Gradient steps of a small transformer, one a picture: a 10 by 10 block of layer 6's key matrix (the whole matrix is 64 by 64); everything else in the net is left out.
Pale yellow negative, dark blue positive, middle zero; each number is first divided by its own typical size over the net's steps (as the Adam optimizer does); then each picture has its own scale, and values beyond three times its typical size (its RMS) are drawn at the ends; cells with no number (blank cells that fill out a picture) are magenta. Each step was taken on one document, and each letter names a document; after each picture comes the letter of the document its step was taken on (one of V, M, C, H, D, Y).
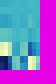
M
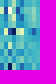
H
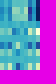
H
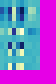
H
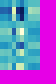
H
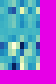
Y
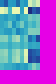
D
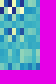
D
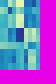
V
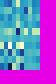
H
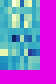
D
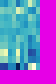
D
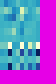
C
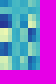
M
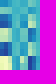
M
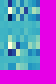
C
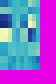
M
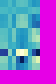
M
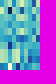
D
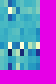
C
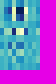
H
